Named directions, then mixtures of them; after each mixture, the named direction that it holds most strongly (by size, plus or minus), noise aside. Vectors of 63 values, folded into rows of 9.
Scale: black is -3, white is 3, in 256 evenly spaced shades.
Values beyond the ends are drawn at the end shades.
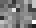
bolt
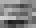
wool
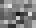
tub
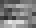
wool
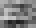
wool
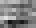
wool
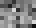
bolt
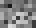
tub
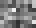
bolt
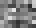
bolt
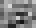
tub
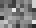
bolt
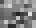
tub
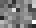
bolt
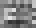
wool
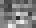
tub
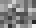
bolt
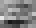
wool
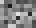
tub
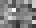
bolt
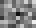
tub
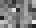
bolt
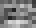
wool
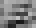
wool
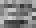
wool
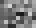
tub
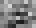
tub
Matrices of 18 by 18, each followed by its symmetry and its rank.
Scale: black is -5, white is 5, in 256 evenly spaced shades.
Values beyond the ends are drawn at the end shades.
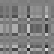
neither, rank one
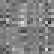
neither, rank three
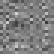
neither, rank three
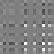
symmetric, rank one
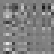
antisymmetric, rank two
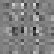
neither, rank two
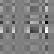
neither, rank one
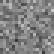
neither, full rank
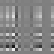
neither, rank one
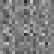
neither, rank three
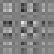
symmetric, rank one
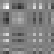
symmetric, rank one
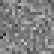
neither, full rank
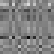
neither, rank two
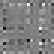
antisymmetric, rank two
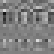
neither, rank two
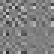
antisymmetric, rank two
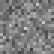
neither, full rank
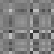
symmetric, rank one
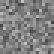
neither, full rank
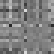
antisymmetric, rank two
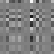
neither, rank one
